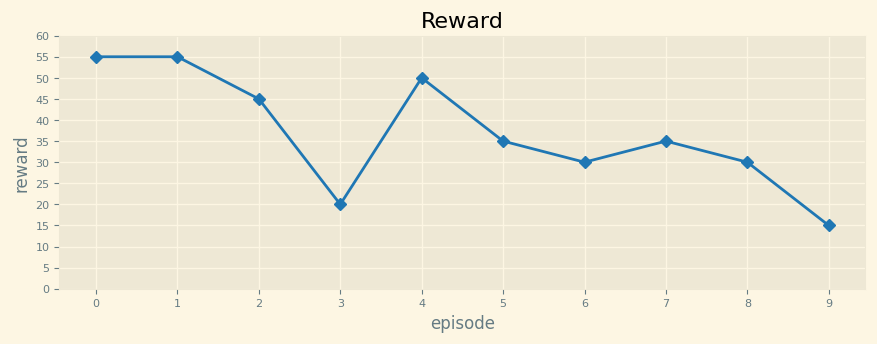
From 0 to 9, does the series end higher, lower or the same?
lower
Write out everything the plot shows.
Title: Reward
x-axis: episode, ticks 0 1 2 3 4 5 6 7 8 9
y-axis: reward, ticks 0 5 10 15 20 25 30 35 40 45 50 55 60
Values:
55 55 45 20 50 35 30 35 30 15
